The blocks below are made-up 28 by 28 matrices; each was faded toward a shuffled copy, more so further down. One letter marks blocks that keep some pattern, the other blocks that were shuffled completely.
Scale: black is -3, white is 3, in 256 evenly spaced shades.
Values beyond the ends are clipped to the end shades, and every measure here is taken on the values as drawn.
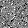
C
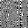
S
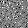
C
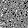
C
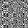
S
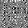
S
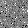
C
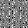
S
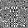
S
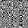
S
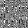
S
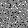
C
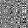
S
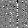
S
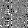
S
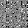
S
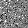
C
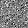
C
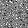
C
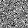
C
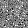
C
